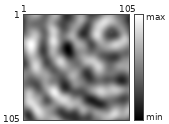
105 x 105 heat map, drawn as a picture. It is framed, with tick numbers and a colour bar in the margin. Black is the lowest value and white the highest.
The histogram is bell-shaped. The field is smooth, with broad soft blobs. The halves do not mirror each other. No lone cell stands out from its neighbours. Rings spread out from the top right. There is no overall slope.
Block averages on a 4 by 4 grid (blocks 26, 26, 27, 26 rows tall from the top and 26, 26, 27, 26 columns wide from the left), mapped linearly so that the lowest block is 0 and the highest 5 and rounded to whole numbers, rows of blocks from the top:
3 3 3 3
4 2 4 3
3 2 2 2
5 3 0 3
